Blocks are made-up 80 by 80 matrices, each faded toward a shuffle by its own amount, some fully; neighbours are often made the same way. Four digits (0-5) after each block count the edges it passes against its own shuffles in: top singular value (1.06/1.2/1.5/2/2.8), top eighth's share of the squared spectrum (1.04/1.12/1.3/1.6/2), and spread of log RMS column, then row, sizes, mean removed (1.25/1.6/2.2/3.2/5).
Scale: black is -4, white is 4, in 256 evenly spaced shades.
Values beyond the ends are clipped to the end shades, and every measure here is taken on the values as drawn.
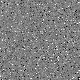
0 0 0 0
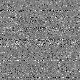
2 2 0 3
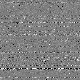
3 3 0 3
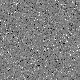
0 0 0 0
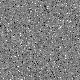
2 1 0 0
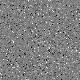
2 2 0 0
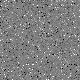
0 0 0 0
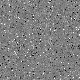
2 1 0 0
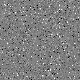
2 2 1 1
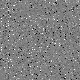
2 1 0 0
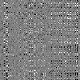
4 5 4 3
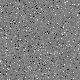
1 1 0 0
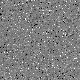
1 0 0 0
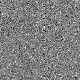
3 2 1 1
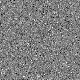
3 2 0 0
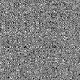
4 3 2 2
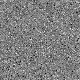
2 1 0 0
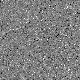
2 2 0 0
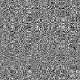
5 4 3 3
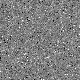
0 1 0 0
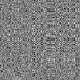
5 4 3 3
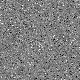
0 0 0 0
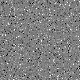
3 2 1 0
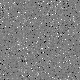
0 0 0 0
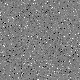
1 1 0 0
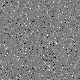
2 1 0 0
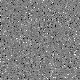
3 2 1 0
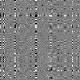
5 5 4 3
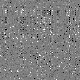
4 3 2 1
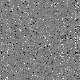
3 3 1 0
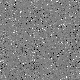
2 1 1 0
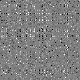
4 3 2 2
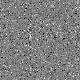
3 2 1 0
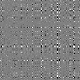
5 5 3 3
